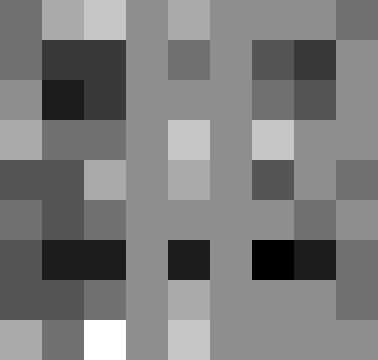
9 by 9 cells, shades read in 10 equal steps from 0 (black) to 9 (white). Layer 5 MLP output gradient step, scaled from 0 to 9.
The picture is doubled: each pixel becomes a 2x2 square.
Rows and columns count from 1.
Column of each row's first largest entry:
3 4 1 5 3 4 4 5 3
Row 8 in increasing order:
3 3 4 4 5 5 5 5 6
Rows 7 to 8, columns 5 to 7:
1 5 0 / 6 5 5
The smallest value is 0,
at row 7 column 7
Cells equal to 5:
35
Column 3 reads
7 2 2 4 6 4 1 4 9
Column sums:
38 27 39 45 47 45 37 35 41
